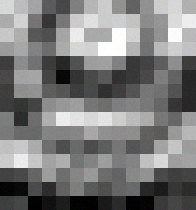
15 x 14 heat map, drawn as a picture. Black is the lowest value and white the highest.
Rings spread out from the top middle. On average the colour sits 50% of the way up the scale. Stripes running across repeat 2 times from top to bottom. The top middle is the ninth with the highest average.
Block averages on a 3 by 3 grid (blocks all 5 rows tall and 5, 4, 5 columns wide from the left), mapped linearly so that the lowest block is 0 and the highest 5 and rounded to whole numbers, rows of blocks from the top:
253 | 121 | 100
